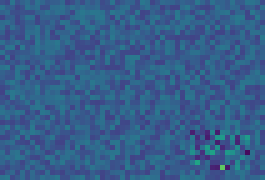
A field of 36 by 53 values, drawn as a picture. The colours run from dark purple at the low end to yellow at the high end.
There is no overall slope. No regular stripes run through it. On average the colour sits 30% of the way up the scale. Neither half mirrors the other. Values change most from cell to cell in the bottom right. In the bottom right lies a patch that is rougher than the rest. The grain is fine, like static. No single row or column stands out from its neighbours.
